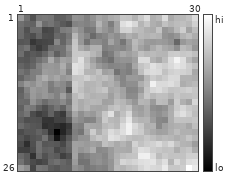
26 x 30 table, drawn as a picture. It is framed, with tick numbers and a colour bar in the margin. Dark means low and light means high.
No lone cell stands out from its neighbours. A vertical seam about 30% of the way across splits the table, and the right part is higher. The bottom left is the ninth with the lowest average. The field is mottled with small blotches.
